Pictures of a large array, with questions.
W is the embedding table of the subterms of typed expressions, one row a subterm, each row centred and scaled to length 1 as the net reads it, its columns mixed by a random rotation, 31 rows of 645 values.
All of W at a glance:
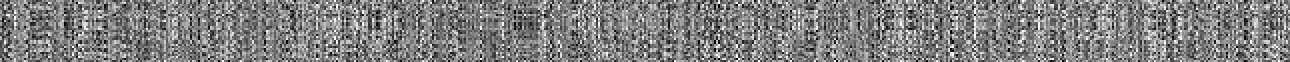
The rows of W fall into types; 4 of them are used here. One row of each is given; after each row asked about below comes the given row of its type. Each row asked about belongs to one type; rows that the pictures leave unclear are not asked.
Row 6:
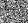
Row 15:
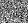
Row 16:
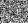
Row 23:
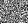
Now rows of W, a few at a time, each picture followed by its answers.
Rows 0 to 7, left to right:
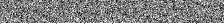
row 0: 15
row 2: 16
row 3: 16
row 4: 16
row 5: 6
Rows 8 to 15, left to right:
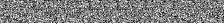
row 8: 6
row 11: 6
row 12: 6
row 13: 6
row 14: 6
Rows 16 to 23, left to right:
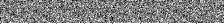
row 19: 15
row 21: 16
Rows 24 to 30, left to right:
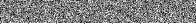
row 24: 16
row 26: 23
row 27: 23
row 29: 16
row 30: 15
